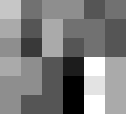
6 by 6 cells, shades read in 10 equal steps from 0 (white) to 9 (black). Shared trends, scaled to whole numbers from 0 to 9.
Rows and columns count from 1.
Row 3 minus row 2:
1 1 0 1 0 0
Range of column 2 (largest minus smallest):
3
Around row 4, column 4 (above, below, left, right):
6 9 6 0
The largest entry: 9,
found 2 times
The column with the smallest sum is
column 5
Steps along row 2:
up down up same up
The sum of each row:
26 28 31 24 27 28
